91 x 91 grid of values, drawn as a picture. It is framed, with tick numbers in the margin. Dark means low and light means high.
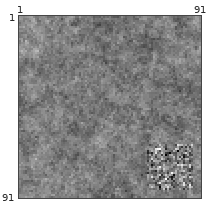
The distribution is heavy-tailed on both sides. An odd patch, rougher than its surroundings, sits in the bottom right. The bottom right is the roughest part. There is no overall slope.
